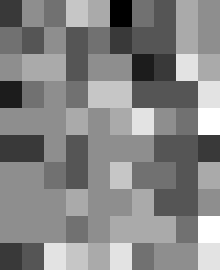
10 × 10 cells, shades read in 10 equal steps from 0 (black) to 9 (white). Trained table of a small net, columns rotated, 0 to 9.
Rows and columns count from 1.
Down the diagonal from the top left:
2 3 6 4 5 5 4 3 4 8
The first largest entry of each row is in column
4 9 9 10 10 3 6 4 10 3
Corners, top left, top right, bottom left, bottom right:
2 5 2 8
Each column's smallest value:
1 2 4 3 4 0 1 2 3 2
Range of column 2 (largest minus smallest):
4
